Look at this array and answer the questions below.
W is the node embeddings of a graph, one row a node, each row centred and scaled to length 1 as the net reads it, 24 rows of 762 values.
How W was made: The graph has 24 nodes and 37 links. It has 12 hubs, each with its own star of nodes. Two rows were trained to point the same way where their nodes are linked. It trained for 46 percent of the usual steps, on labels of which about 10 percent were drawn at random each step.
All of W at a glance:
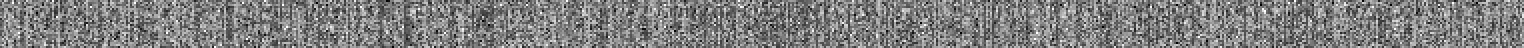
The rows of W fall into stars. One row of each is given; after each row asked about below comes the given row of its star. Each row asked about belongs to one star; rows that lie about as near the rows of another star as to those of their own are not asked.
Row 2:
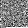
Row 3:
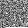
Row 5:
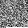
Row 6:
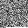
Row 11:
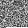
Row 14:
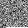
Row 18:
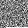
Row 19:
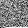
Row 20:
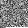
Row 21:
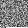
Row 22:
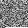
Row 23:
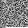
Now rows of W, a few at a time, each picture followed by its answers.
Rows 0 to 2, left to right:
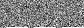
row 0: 6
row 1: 22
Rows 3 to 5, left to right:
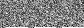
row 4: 5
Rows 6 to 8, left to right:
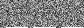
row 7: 23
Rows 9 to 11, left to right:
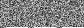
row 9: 2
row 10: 18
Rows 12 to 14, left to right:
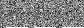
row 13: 21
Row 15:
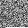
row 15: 3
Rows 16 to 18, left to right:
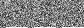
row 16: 19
